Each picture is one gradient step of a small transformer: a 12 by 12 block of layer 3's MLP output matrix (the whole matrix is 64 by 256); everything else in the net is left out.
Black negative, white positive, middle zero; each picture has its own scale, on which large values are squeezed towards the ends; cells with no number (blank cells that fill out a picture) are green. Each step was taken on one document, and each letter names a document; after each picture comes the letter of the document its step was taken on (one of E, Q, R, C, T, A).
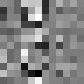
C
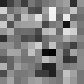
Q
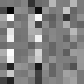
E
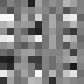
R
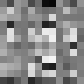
Q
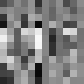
R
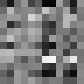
Q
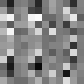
E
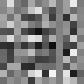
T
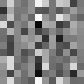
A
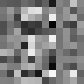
T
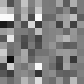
A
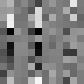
E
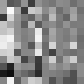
A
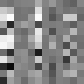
R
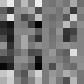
R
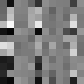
E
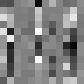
E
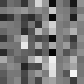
T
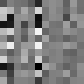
A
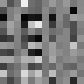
T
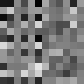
A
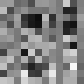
T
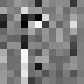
C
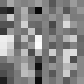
R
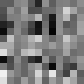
T
